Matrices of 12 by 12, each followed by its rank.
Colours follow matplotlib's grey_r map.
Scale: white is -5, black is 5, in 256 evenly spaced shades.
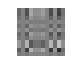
one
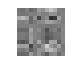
two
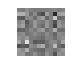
two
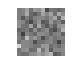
full rank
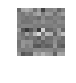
two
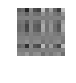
one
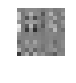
two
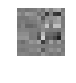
two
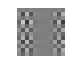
one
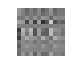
two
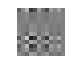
one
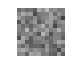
full rank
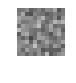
full rank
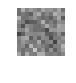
full rank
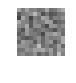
full rank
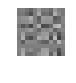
two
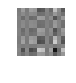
one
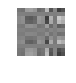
one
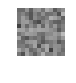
full rank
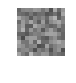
full rank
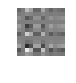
one
